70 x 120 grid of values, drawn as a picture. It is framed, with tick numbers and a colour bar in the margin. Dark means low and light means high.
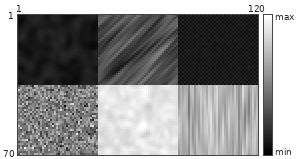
It is made of 2 by 3 panels. Panel 1,1: very low, blotchy, faint in contrast. Panel 1,2: low, slanting up to the right. Panel 1,3: very low, checkered, faint in contrast. Panel 2,1: middling, fine-grained, strong in contrast. Panel 2,2: very high, blotchy, faint in contrast. Panel 2,3: high, streaked downward.
